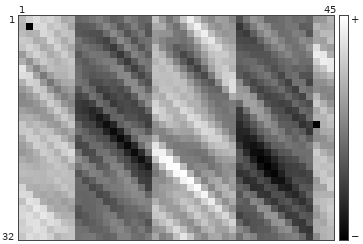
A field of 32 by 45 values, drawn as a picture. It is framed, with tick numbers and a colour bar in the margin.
Calmest part: bottom left. Stripes: upright, repeating 2 times. Average level on the scale: 50%. Lone odd cells: 2, each lower than its neighbours.
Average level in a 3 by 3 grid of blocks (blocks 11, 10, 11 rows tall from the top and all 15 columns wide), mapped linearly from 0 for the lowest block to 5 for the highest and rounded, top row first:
4 4 2 | 2 4 0 | 5 5 0
